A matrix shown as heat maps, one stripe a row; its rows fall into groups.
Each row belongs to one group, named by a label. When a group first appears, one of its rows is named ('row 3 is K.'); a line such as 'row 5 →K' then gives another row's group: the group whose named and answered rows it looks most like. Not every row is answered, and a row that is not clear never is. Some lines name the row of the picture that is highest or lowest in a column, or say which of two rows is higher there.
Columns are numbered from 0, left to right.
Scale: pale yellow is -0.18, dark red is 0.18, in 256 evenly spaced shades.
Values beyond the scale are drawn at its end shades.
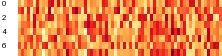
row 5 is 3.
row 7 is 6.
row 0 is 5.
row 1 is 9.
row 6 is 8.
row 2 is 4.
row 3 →6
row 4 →6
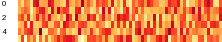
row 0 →4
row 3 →8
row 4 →3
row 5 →6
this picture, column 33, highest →2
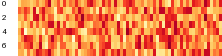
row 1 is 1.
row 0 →9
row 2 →4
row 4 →6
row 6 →3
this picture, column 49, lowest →0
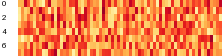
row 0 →9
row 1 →5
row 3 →5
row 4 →1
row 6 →8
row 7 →3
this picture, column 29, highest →5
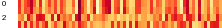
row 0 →3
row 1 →3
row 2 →5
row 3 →8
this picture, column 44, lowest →3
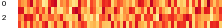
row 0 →3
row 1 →9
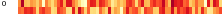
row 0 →6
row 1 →1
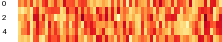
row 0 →8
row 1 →4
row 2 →4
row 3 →9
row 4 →9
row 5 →4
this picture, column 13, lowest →2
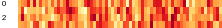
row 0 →6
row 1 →6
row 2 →6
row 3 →4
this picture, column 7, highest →0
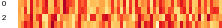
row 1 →8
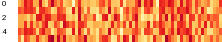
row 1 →1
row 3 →8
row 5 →5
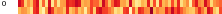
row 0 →9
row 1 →4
